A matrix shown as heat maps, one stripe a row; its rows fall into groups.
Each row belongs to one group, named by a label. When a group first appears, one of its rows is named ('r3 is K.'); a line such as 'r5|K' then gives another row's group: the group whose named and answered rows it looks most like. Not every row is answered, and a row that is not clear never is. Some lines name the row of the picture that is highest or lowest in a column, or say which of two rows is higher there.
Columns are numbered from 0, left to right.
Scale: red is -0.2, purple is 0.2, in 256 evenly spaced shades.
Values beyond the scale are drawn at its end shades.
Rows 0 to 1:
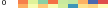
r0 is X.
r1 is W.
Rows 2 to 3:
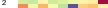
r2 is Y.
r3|W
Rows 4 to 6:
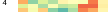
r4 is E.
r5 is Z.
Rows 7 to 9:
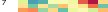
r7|Z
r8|E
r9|X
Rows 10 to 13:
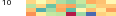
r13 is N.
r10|W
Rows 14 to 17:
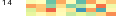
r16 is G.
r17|Y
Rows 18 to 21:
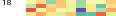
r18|X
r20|W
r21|N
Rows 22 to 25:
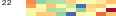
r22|E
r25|Y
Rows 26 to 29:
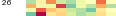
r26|Y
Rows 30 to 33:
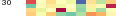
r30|W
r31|Y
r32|X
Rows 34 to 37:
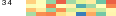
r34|X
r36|X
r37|G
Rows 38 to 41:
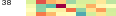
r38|G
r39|X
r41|G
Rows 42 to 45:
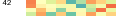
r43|W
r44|N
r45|X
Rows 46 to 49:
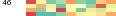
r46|N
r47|N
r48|X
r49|E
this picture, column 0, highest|47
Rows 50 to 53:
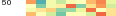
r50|E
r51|E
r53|N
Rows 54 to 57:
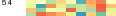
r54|Z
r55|Y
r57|G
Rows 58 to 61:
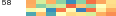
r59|E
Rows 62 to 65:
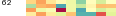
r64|X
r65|N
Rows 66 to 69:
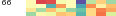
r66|G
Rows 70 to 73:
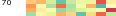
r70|N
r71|X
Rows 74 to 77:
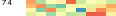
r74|E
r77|Z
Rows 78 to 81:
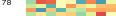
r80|W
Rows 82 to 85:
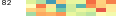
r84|N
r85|G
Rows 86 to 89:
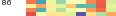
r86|E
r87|N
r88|E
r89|W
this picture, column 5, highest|89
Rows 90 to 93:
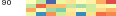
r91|G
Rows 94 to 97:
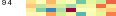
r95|Y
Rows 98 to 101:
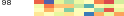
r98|E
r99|G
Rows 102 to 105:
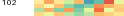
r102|N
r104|X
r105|W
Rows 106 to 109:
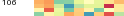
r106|N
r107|N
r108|N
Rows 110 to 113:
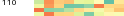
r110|G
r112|E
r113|G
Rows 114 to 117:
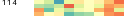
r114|Z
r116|E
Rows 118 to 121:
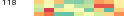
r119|Z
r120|G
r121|N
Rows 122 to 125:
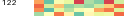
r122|E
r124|E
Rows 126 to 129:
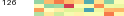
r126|G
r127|X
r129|Z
